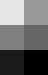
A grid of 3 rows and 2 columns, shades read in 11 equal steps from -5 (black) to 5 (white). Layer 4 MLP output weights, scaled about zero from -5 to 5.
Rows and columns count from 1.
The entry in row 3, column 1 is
-4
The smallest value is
-5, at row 3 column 2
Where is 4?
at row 1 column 1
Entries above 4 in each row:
0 0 0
